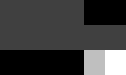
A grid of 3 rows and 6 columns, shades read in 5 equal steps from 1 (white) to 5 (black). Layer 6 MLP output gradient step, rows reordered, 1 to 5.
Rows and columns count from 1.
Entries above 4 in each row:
2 0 4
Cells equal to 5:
6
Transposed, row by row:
4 4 5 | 4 4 5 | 4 4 5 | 4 4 5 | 5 4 2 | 5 4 1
